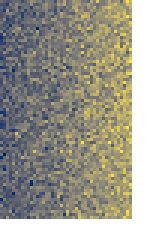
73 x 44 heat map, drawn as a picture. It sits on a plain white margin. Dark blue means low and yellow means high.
No single row or column stands out from its neighbours. Overall the values sit about 50% of the way up the scale. There is an overall slope up to the right. The grain is fine, like static.
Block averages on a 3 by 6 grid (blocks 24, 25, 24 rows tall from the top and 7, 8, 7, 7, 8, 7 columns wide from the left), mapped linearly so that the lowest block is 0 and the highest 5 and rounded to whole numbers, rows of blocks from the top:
012345
012345
012345
